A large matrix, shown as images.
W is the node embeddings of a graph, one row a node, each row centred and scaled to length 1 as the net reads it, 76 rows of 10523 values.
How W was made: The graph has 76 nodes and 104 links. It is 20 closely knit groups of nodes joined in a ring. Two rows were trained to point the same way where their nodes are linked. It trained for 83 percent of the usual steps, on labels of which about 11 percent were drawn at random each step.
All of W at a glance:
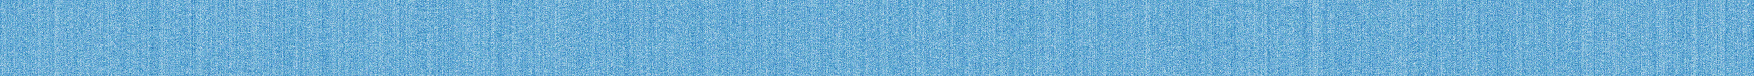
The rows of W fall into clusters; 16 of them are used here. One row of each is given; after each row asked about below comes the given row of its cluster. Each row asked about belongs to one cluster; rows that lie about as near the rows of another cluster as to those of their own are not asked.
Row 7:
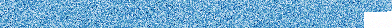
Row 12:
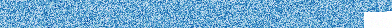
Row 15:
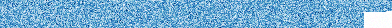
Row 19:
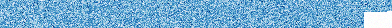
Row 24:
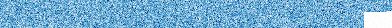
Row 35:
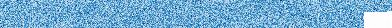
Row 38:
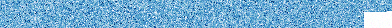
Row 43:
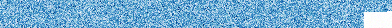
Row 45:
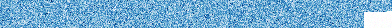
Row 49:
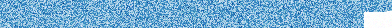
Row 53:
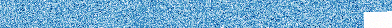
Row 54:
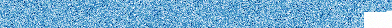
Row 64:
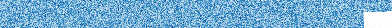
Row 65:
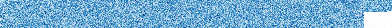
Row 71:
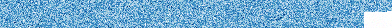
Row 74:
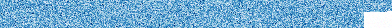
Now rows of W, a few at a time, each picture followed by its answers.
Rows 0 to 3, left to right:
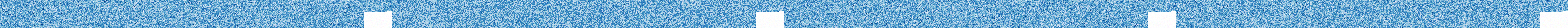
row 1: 19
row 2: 45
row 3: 49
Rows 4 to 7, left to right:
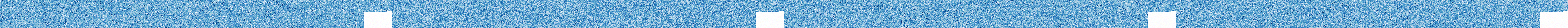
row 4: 45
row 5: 38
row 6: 24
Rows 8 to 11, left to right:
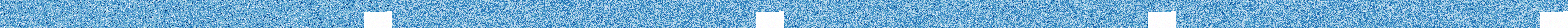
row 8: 12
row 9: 65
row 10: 19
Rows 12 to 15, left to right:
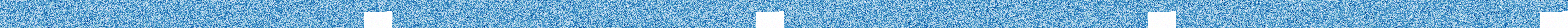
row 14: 53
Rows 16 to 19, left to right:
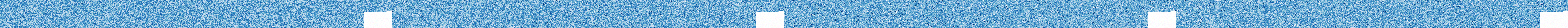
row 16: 49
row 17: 24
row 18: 54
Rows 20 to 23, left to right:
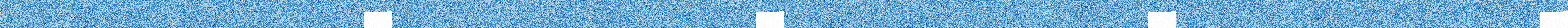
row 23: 49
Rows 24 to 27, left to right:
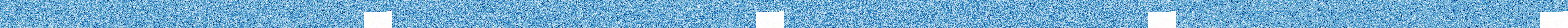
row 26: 71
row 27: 12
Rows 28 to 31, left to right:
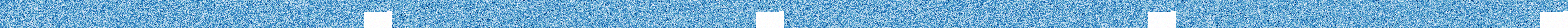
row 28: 19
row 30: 65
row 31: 19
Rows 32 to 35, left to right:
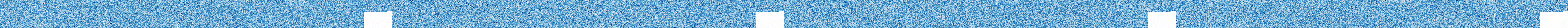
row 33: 43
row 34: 64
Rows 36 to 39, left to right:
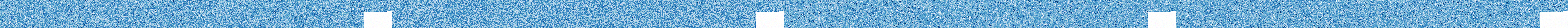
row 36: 43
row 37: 7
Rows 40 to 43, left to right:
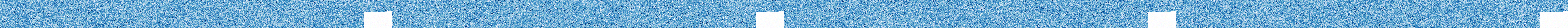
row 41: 15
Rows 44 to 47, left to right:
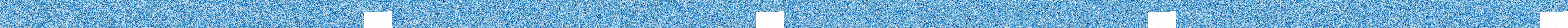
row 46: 38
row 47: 74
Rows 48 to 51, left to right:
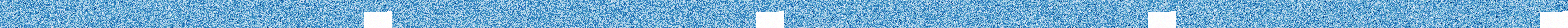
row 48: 74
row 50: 24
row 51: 15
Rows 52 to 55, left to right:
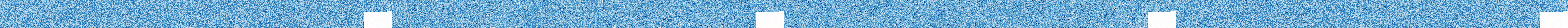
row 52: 7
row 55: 7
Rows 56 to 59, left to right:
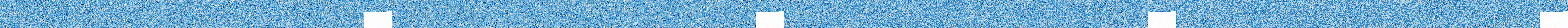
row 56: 43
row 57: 12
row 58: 65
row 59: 35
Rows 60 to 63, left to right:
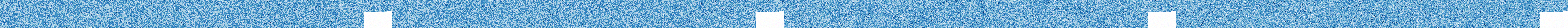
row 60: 64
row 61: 7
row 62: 35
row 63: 65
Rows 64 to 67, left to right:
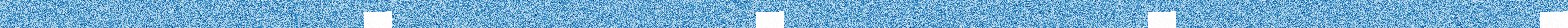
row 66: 54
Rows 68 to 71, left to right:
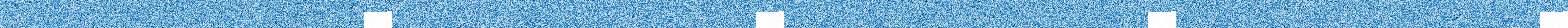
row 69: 53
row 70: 71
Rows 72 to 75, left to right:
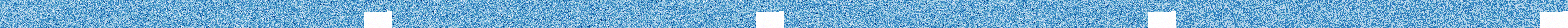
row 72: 53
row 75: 64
